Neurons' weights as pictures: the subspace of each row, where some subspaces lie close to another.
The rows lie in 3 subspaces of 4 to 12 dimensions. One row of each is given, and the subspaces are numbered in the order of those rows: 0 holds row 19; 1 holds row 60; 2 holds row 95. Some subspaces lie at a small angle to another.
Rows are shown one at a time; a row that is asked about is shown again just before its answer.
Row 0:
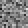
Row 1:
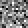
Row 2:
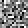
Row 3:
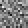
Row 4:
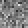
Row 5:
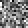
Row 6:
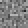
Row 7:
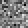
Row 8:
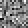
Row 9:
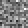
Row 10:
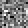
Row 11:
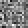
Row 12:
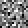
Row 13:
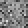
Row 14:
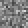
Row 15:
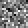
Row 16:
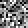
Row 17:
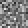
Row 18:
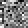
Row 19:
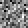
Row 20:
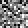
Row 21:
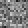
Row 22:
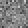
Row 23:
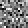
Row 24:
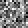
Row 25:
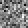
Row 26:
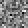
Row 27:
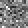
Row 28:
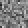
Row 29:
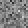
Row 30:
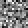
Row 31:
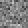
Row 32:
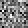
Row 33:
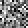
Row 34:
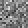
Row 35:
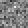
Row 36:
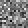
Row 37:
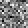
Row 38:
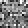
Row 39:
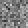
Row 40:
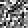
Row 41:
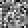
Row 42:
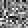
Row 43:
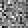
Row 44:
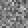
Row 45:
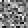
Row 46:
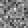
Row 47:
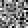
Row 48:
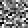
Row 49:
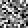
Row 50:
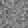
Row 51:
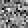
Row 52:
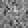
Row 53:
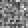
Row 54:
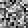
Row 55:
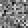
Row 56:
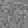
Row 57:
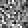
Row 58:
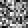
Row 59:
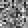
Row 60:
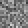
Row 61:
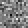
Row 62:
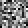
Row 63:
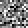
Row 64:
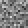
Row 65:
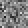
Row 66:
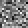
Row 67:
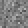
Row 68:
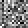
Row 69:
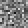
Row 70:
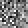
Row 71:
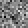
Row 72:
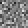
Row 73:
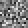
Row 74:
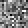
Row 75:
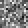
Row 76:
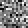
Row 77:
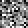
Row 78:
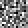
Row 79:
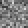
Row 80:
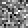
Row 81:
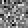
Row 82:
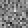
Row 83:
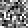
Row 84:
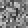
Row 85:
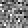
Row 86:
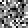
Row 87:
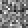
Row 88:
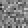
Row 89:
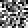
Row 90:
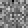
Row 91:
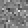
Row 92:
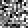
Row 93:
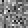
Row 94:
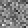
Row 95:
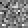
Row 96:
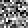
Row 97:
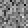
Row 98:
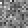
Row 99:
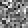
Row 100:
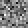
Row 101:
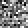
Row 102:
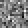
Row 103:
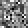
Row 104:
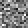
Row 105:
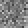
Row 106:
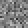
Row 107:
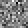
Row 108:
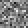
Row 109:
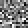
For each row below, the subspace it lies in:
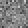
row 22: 1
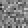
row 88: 1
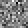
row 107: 2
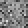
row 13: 1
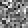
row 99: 1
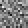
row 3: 0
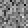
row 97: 1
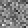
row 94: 2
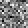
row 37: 2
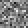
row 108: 2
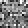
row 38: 2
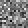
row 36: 1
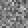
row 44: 2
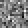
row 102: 2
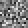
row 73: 2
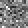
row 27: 1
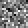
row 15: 0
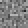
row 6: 2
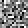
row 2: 1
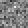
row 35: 2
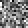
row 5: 2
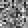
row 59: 2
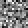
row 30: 1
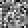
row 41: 1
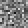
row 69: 1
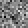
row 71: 2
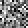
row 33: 2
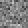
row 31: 2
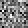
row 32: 2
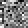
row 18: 2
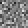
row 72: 1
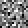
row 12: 1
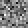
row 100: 1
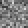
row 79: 2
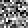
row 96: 0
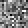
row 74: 2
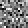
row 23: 0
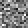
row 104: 2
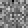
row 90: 2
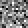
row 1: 2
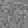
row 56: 0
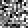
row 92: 0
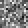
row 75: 0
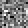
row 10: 1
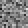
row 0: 1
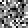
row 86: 1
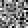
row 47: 2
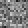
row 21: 1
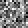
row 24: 1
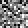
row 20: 0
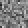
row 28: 2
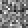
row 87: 1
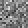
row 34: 1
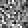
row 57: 2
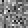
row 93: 2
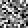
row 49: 0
